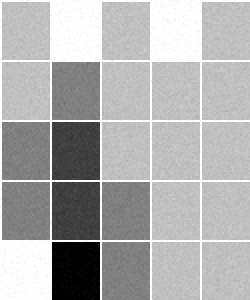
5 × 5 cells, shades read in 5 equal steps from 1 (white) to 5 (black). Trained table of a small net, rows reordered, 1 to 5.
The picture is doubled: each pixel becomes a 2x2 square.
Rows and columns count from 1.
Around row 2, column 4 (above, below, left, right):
1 2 2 2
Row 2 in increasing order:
2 2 2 2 3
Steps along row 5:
up down down same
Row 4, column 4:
2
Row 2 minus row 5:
1 -2 -1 0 0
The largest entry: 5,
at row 5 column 2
